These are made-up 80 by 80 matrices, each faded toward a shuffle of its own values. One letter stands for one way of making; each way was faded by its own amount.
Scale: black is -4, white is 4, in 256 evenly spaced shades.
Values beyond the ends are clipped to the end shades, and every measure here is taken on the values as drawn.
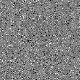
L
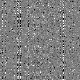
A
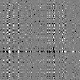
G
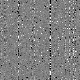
A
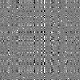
G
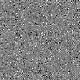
L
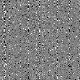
A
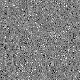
L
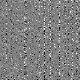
A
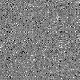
L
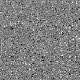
L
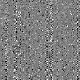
A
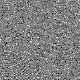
L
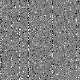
A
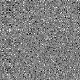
L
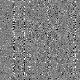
A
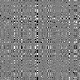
G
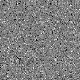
L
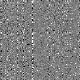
A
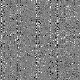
A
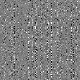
A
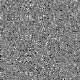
L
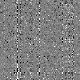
A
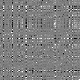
G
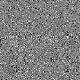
L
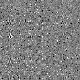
L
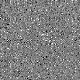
L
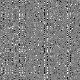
A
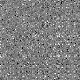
L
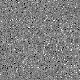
L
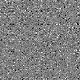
L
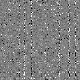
A
